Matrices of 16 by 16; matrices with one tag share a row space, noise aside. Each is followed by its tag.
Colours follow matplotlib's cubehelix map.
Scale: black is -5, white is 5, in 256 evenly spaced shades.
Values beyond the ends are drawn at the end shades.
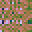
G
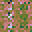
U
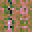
U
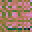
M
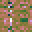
U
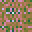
G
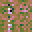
U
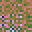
G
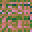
M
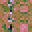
U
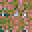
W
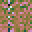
U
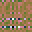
G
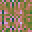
G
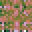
W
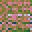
M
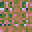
W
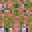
W
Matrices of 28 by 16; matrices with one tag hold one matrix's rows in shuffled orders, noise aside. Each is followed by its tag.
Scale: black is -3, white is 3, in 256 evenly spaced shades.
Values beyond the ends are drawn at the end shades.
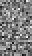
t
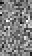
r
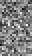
t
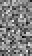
t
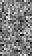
r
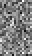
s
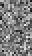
r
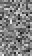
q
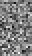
t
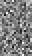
s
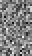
s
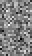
r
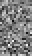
t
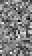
q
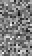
q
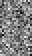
r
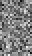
r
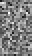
t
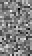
q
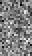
r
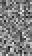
s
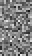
q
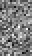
t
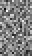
s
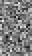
q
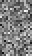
r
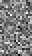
q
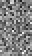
s
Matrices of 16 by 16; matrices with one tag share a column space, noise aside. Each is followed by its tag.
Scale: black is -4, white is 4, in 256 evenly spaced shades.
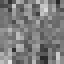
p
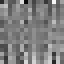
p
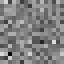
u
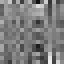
p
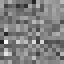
u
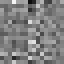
u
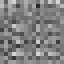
u
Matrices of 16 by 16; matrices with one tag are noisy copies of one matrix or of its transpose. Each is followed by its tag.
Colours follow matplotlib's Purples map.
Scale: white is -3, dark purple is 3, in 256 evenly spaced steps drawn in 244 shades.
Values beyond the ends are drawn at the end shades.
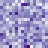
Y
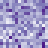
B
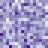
Y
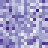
B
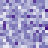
Y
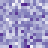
Y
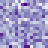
Y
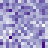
B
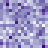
B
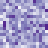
Y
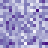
B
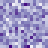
Y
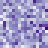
Y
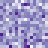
Y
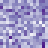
B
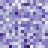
Y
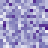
Y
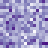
B
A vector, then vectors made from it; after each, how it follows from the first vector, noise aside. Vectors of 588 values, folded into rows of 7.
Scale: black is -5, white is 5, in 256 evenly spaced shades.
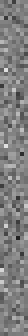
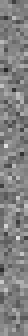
sign-scrambled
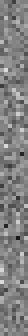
sign-scrambled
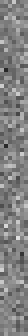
sign-scrambled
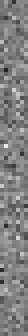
sign-scrambled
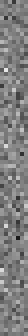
copied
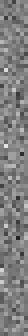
copied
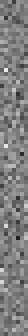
copied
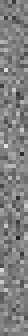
copied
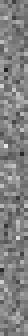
sign-scrambled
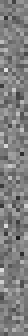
copied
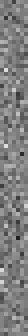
copied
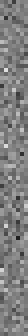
copied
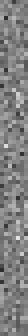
sign-scrambled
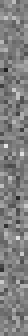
sign-scrambled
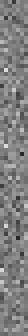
copied
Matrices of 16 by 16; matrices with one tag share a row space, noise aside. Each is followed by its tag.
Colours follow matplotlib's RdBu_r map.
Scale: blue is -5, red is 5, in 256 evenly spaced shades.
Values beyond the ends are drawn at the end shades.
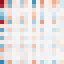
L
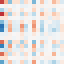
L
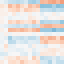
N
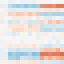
N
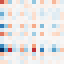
L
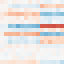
N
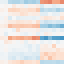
N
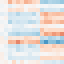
N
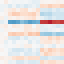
N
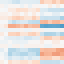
N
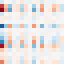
L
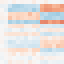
N
